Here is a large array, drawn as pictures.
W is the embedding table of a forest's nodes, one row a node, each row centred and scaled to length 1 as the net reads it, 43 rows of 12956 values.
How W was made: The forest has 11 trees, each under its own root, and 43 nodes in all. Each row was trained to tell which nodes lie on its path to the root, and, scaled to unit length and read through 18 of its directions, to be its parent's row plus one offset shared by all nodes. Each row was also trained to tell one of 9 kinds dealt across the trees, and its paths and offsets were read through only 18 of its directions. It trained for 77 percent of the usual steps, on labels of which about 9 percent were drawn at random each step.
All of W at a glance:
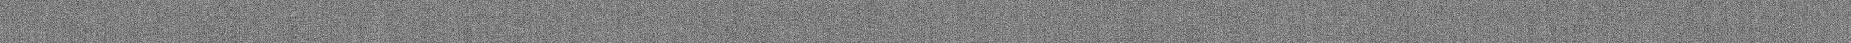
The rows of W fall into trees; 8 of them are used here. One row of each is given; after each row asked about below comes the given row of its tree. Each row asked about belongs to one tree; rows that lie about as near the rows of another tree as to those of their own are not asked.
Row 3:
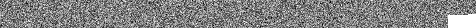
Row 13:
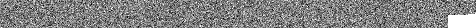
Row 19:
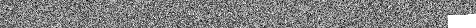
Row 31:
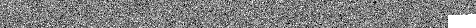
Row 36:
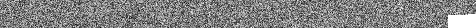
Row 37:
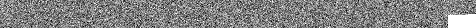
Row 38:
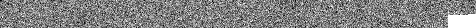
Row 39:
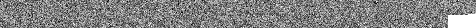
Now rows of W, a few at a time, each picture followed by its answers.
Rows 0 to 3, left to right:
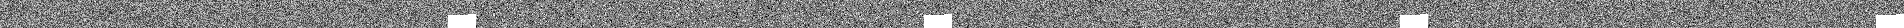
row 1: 3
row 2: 38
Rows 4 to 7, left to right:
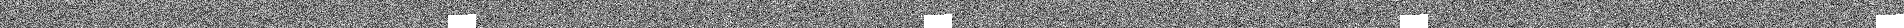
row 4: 31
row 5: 3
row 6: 19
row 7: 37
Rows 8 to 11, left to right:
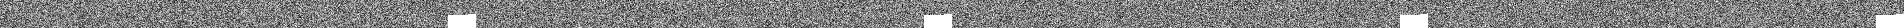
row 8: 38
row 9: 13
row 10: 37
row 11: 19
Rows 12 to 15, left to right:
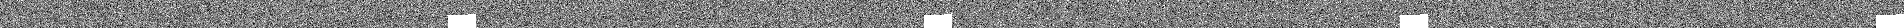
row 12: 39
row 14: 3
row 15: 13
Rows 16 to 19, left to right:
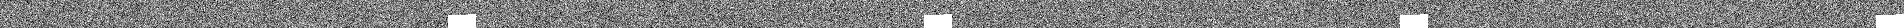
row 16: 36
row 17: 36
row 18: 37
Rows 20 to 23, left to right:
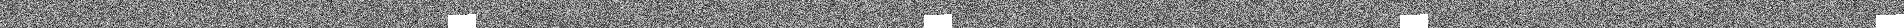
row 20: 19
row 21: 36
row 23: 38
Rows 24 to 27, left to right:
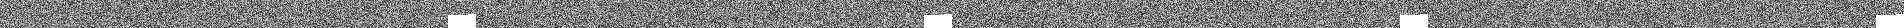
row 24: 13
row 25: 31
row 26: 37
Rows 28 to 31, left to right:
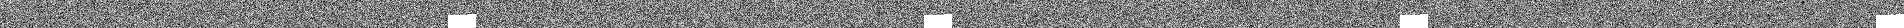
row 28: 31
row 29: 31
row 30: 38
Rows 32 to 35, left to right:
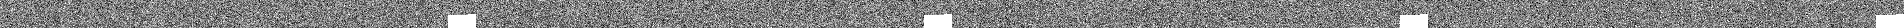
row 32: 37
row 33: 36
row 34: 39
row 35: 3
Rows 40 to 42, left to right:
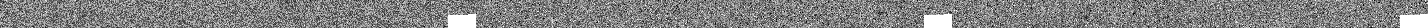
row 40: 38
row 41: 31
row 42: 36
